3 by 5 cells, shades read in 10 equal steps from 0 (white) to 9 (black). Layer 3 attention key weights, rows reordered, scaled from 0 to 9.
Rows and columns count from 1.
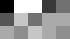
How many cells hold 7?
1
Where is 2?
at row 2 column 2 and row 3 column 3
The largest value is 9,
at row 1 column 1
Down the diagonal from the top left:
9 2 2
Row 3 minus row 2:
-3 2 -3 0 1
